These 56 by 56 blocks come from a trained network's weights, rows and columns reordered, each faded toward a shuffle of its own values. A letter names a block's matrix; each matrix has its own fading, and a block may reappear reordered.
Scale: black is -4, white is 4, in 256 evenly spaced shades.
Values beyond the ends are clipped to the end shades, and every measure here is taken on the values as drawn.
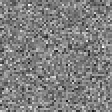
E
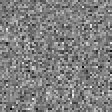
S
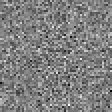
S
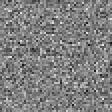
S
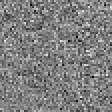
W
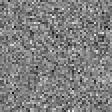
E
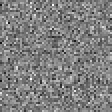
S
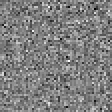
S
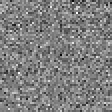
S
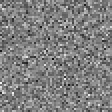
S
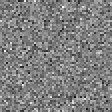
E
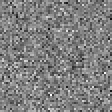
W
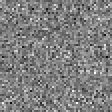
W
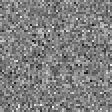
W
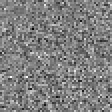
W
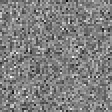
E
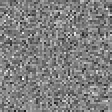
E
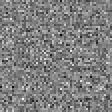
S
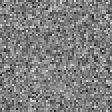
E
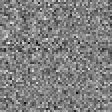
S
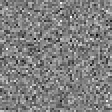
S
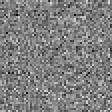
S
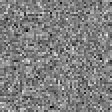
E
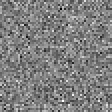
S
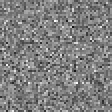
W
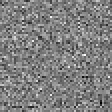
S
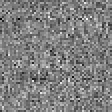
S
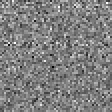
W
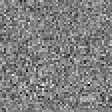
S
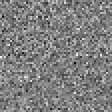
W
